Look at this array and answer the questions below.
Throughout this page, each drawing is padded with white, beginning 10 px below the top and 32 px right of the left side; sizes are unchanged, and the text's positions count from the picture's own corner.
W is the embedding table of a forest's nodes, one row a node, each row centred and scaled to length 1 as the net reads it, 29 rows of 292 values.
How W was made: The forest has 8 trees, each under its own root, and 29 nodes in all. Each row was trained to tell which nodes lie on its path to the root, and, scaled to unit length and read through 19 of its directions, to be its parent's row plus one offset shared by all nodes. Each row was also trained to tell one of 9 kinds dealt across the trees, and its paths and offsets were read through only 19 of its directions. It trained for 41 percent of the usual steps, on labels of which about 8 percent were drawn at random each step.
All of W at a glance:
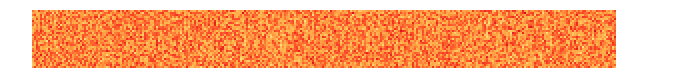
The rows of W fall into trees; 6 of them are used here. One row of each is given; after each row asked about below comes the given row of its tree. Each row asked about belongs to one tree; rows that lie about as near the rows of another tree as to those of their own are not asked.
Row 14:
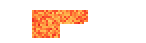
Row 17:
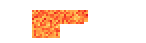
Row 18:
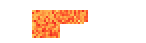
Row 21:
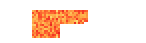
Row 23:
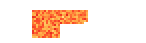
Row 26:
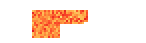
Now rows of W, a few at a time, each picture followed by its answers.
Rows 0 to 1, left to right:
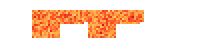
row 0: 26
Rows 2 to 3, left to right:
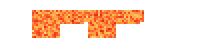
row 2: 14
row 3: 26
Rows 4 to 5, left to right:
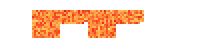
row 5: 23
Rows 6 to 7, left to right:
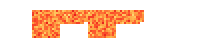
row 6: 14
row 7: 23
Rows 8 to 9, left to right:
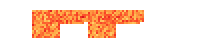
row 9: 26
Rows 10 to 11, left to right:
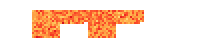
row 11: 26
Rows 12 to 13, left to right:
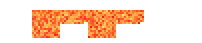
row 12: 23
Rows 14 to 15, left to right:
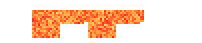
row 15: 17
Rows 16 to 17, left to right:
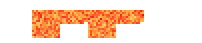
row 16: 17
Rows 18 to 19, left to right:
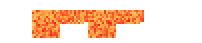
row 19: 23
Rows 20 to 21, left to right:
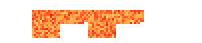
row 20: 17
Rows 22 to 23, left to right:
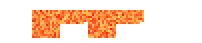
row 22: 14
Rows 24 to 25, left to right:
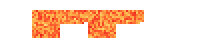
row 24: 21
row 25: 18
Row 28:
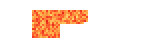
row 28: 14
